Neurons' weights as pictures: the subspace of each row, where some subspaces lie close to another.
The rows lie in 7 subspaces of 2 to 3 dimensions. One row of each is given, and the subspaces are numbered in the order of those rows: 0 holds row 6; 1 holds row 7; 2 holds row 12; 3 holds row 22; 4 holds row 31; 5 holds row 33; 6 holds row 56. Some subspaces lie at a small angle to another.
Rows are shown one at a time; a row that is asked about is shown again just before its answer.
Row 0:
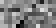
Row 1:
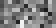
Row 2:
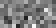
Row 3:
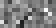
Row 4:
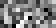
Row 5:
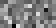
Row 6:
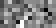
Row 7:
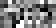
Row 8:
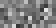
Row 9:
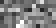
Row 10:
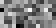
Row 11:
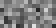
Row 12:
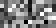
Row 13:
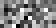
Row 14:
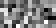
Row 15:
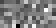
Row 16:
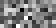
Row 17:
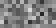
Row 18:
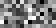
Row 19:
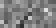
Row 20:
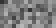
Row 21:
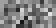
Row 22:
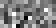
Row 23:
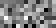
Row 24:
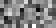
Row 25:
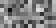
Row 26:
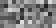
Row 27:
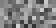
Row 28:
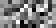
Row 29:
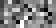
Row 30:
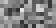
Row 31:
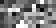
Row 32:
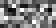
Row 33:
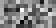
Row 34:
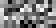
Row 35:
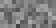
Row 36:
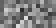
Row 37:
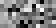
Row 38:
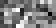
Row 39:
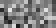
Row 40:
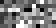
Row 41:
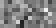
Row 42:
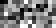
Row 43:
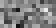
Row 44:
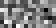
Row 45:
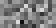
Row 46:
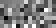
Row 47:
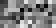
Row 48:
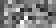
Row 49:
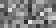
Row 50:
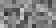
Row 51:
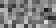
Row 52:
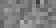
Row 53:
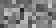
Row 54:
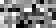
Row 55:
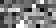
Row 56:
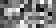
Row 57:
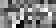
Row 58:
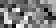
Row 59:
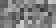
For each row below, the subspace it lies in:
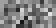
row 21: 5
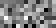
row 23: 3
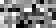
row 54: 4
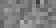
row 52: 5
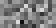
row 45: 0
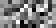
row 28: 0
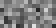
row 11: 6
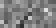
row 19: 0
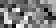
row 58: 6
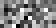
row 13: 5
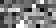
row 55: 4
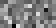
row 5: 1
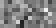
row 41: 0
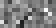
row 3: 0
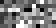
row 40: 4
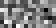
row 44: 2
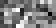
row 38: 6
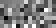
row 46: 3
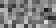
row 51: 2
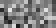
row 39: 6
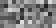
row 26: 1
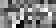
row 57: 1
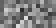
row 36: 5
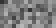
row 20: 1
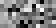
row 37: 4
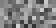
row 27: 5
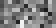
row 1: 0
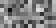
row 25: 6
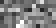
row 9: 4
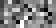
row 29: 0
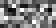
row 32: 5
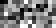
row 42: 1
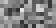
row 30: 6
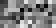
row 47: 1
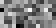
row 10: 4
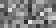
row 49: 2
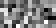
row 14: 2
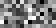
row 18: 2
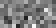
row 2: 3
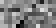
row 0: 4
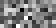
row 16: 5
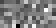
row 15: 1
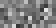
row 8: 5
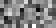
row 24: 6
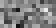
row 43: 6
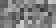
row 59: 1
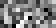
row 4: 3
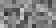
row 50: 2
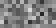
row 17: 2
